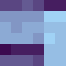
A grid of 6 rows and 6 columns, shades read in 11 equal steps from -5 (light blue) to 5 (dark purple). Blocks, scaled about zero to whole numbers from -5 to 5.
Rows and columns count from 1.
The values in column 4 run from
-3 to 4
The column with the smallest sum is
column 5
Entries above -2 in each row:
6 0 0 0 4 4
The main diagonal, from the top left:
2 -2 -3 -2 -4 -4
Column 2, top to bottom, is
2 -2 -2 -3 4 1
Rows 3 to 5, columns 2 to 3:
-2 -3 | -3 -3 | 4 4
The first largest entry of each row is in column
5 1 2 4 1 4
